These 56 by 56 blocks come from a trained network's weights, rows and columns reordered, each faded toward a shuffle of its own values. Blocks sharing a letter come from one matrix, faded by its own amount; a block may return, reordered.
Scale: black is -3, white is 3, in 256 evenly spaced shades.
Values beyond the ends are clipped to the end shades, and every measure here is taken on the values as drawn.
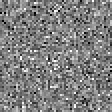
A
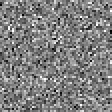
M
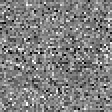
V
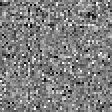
V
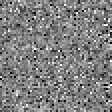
V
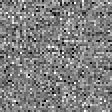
V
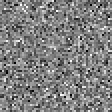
A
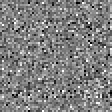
V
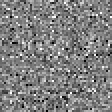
V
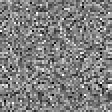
M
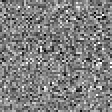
M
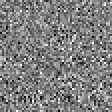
M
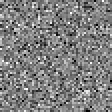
A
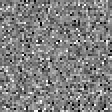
V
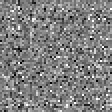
V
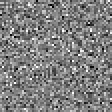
A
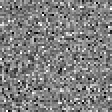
V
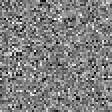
M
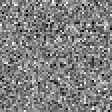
A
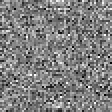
M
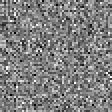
M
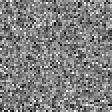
A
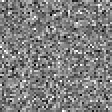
A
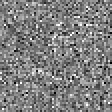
A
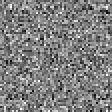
M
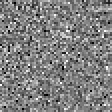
A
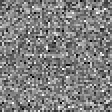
M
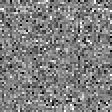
V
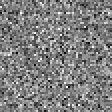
A
